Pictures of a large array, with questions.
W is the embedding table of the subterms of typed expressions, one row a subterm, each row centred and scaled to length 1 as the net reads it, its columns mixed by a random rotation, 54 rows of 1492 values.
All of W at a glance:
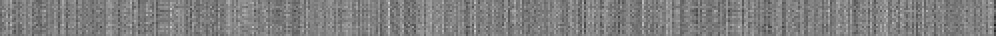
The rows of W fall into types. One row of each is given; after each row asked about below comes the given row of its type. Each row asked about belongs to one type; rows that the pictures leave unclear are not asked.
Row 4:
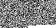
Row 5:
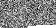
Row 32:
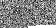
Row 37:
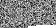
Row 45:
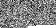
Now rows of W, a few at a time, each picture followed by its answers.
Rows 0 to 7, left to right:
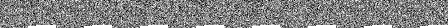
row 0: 37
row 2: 32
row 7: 32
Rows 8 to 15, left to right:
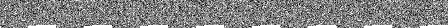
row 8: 4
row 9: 5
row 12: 5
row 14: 4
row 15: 32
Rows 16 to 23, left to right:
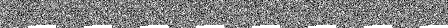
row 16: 4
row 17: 32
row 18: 32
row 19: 4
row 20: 37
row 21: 5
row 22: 4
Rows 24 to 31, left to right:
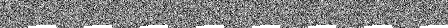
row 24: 32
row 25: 5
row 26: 37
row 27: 32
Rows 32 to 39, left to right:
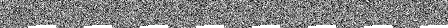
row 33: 5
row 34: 5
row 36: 5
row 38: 45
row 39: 4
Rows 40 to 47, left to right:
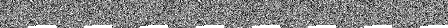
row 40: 45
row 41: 4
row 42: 37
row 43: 45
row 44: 4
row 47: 37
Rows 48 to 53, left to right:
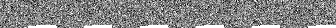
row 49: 4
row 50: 32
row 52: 45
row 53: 32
